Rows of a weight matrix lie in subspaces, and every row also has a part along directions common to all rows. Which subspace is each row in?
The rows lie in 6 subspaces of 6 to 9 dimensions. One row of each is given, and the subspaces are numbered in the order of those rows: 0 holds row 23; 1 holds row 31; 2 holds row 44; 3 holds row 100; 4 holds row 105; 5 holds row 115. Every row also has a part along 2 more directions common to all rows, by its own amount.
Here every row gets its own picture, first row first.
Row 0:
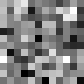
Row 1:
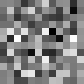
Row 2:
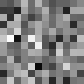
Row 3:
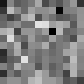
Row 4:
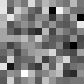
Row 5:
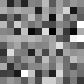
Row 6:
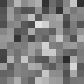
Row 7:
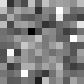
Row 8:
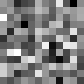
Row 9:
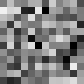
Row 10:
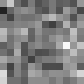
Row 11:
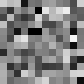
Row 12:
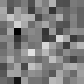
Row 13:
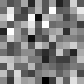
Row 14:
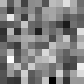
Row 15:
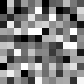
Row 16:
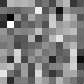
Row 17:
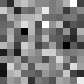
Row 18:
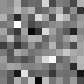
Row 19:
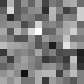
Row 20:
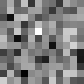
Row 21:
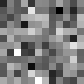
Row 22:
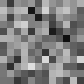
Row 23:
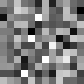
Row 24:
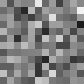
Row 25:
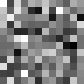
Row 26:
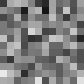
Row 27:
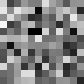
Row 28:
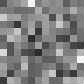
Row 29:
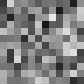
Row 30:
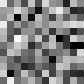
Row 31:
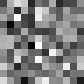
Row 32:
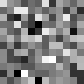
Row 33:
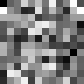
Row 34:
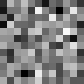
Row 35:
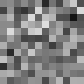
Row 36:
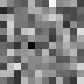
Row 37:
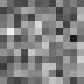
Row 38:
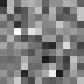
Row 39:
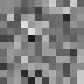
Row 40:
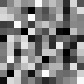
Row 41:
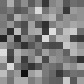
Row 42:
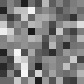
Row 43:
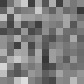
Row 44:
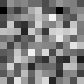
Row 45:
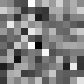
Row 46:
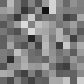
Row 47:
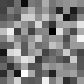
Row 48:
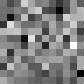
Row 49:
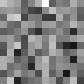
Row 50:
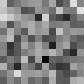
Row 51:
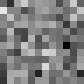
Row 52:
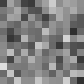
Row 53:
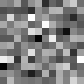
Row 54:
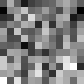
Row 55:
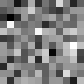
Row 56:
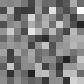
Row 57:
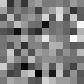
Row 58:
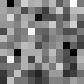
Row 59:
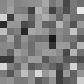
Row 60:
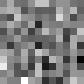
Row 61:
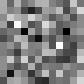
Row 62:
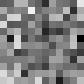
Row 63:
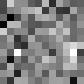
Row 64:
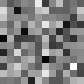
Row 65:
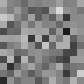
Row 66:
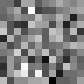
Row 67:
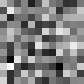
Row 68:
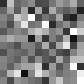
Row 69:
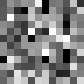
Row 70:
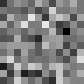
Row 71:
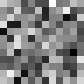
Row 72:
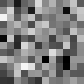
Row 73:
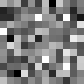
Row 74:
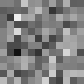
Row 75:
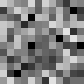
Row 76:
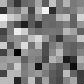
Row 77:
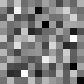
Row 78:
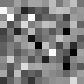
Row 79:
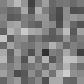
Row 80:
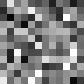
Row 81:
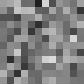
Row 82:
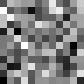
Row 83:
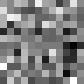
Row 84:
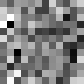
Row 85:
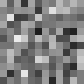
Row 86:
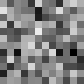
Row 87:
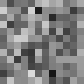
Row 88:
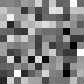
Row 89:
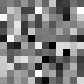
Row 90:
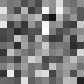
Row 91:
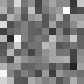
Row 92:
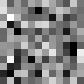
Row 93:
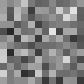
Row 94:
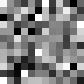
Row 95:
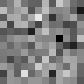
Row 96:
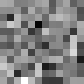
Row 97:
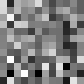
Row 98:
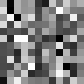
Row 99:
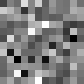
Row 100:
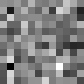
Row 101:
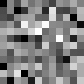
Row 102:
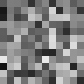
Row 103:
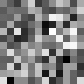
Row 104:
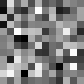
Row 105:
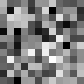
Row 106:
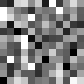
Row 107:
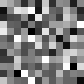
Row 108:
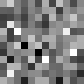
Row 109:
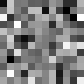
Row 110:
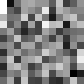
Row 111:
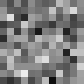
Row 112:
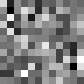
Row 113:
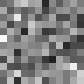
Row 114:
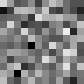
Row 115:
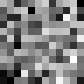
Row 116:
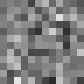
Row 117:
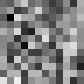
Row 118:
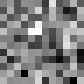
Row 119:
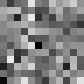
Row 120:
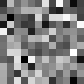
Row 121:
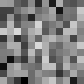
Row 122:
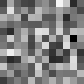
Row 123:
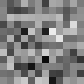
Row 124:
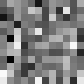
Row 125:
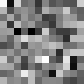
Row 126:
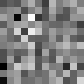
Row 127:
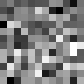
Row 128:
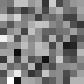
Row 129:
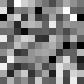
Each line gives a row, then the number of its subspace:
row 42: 2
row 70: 3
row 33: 0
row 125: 4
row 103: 2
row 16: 5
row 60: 1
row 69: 2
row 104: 1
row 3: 2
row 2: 5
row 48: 0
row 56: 3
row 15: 3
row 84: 5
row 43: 1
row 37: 1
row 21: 2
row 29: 0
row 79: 2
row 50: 3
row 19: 4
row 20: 4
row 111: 4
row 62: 5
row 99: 2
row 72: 5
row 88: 2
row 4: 3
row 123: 2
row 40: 3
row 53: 3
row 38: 4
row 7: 2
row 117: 4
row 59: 3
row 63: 5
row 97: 0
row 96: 1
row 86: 4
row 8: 0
